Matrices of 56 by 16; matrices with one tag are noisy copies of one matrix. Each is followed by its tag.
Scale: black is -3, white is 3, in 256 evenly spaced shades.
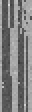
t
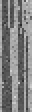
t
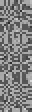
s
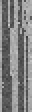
t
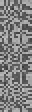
s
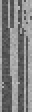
t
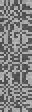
s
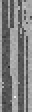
t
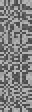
s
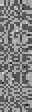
s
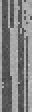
t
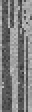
t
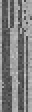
t
